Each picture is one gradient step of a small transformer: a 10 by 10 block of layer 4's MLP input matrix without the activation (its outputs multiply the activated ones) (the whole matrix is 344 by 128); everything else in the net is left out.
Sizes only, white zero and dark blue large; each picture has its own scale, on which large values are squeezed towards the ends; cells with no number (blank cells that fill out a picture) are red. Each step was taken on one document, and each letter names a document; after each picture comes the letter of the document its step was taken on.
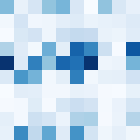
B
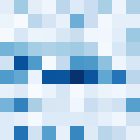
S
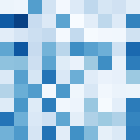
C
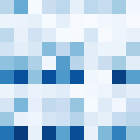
S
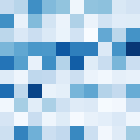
C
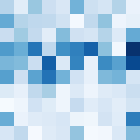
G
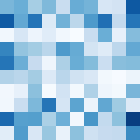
G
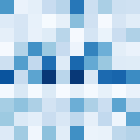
S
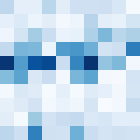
B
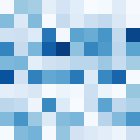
G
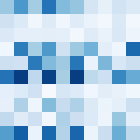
S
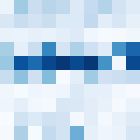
B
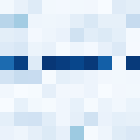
B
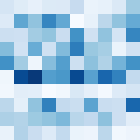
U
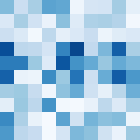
G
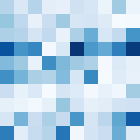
G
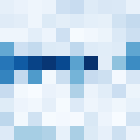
B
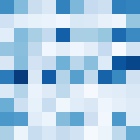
S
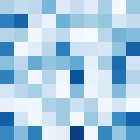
G
